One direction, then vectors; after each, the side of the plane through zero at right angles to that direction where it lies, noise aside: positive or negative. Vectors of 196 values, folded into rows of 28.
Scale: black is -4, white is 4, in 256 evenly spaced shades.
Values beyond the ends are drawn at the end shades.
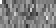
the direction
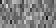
negative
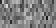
negative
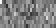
positive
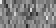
positive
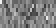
positive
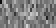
negative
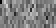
negative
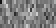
negative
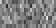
positive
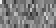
positive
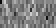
negative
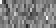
positive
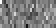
positive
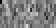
negative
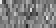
positive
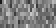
negative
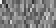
positive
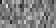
negative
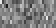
positive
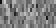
negative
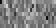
negative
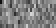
negative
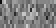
negative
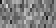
negative
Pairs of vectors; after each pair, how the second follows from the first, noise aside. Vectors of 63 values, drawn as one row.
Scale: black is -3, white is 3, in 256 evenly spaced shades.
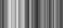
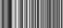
sign-scrambled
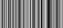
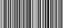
sign-scrambled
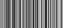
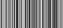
reversed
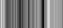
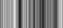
reversed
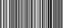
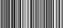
reversed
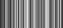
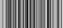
sign-scrambled
